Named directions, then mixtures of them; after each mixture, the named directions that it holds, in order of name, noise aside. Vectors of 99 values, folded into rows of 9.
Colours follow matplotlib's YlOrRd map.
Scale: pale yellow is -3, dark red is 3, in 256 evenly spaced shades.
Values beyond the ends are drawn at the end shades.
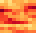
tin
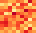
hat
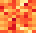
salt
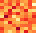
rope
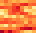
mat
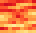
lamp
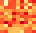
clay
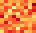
rope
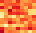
lamp, mat, rope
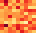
clay, hat, tin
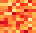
hat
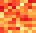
lamp, rope, salt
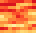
lamp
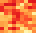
lamp, salt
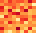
hat, lamp, rope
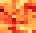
salt, tin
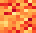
hat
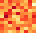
rope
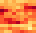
tin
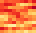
lamp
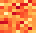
hat, mat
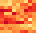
hat, tin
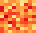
rope, salt, tin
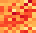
hat, salt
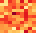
clay, hat, rope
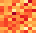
hat, salt
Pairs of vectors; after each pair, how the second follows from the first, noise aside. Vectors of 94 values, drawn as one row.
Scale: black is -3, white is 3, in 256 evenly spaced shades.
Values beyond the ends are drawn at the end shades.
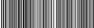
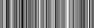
shuffled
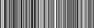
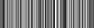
shuffled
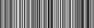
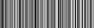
shuffled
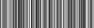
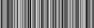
negated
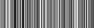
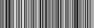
negated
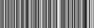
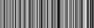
negated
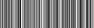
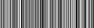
negated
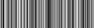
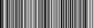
shuffled
